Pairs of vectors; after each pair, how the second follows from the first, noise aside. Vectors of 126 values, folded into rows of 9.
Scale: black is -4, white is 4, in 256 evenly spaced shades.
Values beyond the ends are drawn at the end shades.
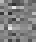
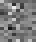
sign-scrambled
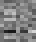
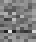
sign-scrambled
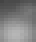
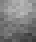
reversed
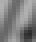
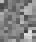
sign-scrambled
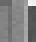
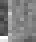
reversed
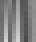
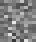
shuffled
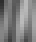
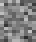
shuffled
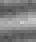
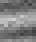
reversed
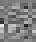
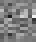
reversed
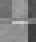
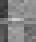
reversed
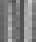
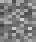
shuffled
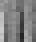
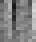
reversed
